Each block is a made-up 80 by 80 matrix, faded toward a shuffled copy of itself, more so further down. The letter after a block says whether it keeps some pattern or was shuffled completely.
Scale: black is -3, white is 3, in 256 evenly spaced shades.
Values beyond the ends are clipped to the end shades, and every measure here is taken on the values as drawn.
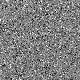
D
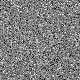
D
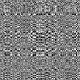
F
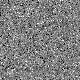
D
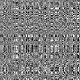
F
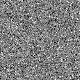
D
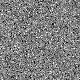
D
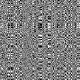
F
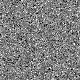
D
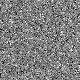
D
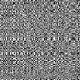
F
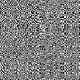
F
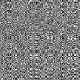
F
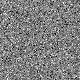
D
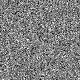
D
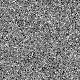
D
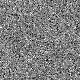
D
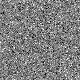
D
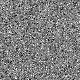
D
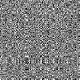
F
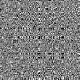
F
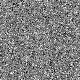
D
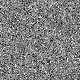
D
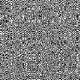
F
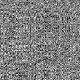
F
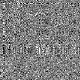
F
